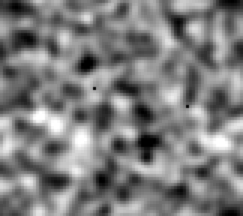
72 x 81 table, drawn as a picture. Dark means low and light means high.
There are two isolated cells, each far lower than the cells round it. There is no seam. The texture is blotchy. Neither half mirrors the other.
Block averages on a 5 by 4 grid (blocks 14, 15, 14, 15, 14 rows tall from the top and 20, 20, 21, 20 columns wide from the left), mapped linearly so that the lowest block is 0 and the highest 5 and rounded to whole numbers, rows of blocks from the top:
0222
1222
3222
2525
2111
